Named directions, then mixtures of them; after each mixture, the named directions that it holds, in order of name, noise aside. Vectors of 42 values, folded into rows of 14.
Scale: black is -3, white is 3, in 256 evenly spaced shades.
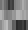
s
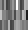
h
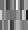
h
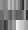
h, s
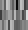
h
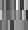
h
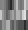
h, s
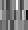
h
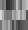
h, s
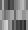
s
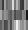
h, s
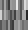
h
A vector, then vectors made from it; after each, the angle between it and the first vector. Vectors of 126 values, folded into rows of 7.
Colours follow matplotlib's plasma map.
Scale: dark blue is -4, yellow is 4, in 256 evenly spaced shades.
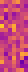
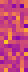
orthogonal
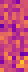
nearly opposite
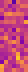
partly opposed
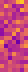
orthogonal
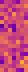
nearly opposite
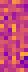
nearly parallel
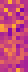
partly aligned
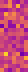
partly opposed
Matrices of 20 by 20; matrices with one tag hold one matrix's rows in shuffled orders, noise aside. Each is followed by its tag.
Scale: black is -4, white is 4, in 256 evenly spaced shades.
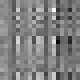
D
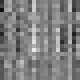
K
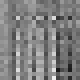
D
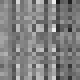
D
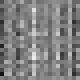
K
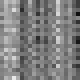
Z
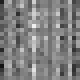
K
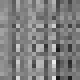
D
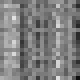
Z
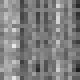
Z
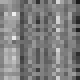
Z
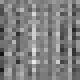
K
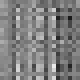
D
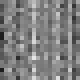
K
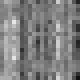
Z
